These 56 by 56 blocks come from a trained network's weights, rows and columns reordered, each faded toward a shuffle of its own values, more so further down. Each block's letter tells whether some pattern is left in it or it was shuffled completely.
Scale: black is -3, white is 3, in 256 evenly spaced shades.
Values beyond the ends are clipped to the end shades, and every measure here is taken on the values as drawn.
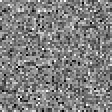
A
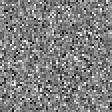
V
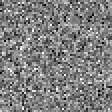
A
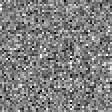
A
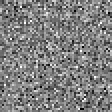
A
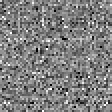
A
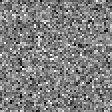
V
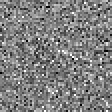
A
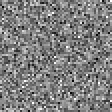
V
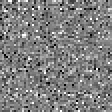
A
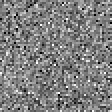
V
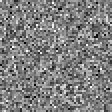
V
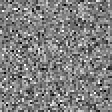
A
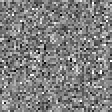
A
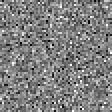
V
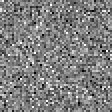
A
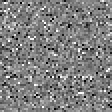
A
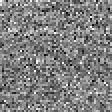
A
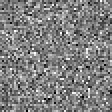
A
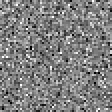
V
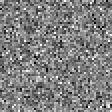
A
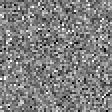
V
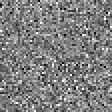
A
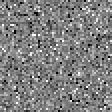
V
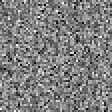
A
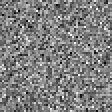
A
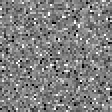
V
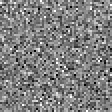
V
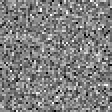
V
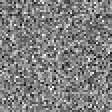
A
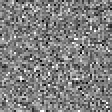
A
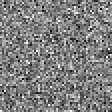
V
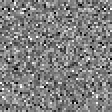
A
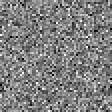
A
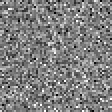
A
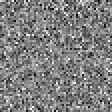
A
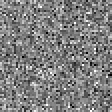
V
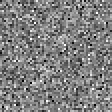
A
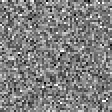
V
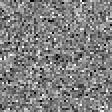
V
